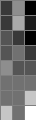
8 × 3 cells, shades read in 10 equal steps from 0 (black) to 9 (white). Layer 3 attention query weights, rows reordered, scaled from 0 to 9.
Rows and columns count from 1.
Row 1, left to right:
2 5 0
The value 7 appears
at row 7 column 3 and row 8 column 1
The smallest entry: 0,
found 2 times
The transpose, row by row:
2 2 3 3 5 4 4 7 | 5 6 2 4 3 4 4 4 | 0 1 0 2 3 4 7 9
